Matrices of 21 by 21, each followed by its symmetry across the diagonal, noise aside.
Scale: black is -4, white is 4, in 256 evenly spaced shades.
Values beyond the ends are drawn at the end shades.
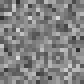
symmetric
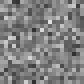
neither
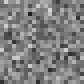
neither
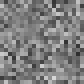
antisymmetric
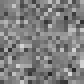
antisymmetric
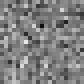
antisymmetric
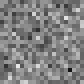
symmetric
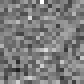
neither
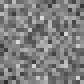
symmetric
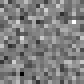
antisymmetric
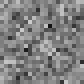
symmetric
